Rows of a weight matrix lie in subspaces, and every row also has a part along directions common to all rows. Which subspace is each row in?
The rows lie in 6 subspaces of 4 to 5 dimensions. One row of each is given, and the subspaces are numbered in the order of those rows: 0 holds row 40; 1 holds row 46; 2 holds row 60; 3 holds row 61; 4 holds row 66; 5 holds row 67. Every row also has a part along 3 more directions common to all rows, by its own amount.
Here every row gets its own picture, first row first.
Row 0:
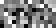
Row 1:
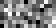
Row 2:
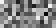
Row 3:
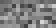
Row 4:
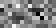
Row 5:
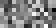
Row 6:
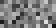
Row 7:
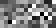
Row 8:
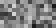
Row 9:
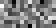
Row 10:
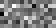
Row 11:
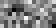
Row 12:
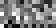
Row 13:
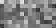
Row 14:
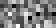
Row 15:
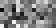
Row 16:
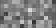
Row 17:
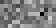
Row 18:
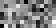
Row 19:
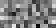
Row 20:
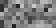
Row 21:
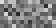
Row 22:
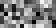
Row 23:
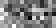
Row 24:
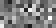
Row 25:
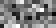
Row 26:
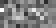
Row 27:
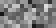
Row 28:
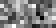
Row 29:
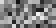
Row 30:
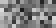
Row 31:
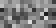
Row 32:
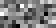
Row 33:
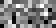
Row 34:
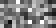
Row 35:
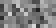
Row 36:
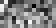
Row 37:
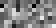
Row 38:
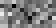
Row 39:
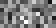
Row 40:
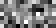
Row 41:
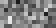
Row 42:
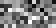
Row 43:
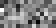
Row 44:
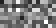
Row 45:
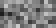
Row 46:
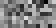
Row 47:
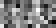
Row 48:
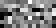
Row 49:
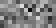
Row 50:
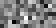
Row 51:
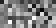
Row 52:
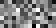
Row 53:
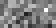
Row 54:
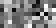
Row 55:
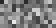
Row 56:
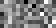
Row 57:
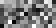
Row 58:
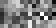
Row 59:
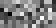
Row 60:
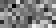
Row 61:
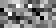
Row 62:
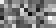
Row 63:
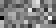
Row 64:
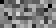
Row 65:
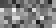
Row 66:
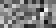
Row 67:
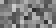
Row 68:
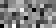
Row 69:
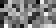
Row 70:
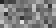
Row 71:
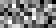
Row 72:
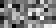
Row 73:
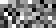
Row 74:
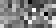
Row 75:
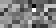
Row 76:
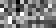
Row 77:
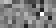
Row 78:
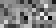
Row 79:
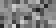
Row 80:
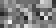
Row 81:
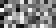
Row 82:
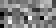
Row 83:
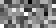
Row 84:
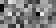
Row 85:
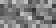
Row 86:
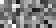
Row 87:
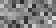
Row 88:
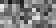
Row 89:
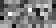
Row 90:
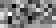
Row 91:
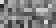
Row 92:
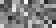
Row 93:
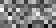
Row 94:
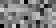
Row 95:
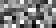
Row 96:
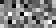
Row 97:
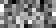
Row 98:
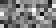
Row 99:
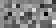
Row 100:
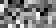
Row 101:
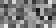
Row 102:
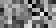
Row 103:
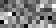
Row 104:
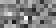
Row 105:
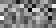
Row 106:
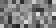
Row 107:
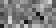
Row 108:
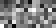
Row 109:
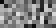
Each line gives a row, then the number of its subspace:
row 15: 3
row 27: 2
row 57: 2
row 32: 2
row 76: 3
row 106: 0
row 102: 1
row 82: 0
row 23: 0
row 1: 5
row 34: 3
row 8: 2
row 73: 4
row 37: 3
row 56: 5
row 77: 4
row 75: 2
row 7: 2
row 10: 0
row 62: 1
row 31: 3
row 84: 4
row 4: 3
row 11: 5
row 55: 5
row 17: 4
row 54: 1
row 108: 1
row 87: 2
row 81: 3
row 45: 2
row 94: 5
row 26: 3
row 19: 1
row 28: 3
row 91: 4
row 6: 5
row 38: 0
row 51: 4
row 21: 4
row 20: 2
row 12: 0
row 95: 3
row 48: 0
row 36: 4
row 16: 3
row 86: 5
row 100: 4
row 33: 1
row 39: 0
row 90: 0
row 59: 2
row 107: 0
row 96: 2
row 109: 4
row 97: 4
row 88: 4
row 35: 1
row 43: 3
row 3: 2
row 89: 1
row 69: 3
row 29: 0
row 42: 5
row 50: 0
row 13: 2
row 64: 4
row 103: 2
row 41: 3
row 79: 5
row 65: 3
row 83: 1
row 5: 1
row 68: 5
